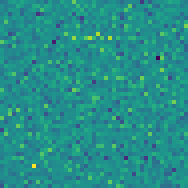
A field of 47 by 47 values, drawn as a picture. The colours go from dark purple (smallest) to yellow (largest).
Grain: fine. Slope: none. Seam: none. Odd rows or columns: none. Stripes: none. Histogram: heavy tails on both sides. Average level on the scale: 50%.
